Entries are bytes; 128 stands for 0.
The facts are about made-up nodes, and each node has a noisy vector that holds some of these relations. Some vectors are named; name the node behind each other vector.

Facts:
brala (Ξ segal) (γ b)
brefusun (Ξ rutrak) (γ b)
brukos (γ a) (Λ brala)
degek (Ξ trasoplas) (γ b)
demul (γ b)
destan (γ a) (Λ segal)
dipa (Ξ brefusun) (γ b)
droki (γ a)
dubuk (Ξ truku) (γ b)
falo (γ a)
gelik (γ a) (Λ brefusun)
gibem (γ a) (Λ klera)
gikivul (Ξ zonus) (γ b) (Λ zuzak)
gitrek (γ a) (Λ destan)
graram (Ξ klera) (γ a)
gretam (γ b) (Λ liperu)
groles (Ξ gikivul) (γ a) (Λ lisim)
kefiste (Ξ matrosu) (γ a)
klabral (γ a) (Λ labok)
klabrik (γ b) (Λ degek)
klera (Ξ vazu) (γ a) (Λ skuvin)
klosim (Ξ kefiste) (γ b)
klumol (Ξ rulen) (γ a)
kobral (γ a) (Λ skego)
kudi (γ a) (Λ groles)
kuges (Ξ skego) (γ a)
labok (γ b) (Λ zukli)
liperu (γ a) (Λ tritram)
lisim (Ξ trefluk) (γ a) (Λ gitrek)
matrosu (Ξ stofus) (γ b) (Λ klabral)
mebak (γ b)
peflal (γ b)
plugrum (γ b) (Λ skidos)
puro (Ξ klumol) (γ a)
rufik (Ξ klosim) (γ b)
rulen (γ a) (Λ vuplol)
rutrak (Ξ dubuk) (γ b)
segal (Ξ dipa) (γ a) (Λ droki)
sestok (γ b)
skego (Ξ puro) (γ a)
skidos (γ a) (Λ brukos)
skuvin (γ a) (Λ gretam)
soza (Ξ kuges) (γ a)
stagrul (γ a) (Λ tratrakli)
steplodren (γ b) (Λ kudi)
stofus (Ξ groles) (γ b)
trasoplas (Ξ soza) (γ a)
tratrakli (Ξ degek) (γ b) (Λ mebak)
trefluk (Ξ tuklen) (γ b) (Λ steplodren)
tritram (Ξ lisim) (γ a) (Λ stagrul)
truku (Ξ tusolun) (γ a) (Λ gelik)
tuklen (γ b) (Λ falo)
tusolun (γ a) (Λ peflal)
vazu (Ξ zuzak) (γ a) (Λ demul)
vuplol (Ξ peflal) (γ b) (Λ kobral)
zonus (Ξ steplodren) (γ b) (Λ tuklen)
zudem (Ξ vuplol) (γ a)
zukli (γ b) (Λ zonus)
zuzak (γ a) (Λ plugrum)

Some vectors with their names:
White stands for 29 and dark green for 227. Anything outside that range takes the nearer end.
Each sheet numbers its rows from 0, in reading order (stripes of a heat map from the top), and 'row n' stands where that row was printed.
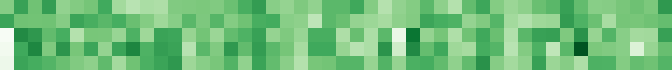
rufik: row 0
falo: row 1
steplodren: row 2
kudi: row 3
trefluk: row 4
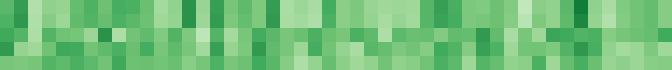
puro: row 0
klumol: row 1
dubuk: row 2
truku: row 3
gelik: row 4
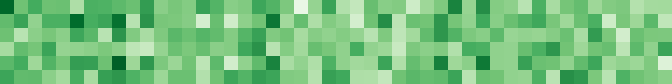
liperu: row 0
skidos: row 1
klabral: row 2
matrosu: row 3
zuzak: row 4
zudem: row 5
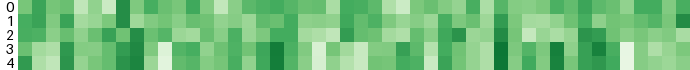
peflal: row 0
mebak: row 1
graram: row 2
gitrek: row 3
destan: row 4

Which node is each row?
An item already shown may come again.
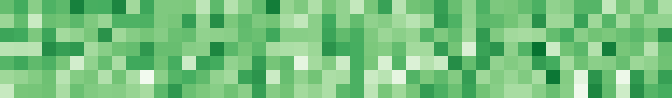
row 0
brukos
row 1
rulen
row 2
mebak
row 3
kobral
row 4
gretam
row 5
zonus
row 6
tuklen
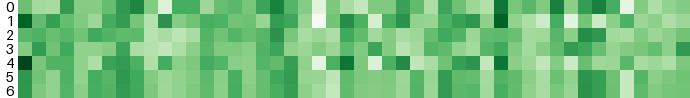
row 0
gitrek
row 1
tritram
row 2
kefiste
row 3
stofus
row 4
stagrul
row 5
droki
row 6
droki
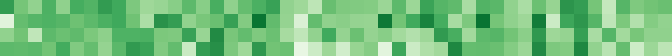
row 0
droki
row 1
lisim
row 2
rulen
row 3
skuvin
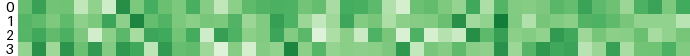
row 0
peflal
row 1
vazu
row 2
gretam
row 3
plugrum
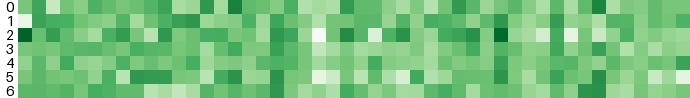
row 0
skego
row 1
trefluk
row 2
tritram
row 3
gibem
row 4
klabrik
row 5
klera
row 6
kefiste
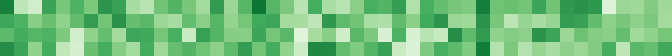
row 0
segal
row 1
graram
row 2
gretam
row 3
tratrakli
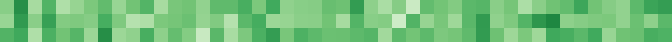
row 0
degek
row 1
gikivul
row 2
brala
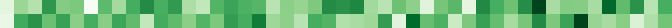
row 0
vuplol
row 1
groles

